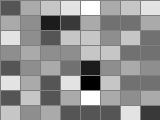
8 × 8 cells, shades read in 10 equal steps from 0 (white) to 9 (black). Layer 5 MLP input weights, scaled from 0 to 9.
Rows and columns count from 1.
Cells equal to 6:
9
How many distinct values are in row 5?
5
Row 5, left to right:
6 4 3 5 8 4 3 4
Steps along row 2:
up up down down up same down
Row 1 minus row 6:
5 0 -4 0 -9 1 -3 -4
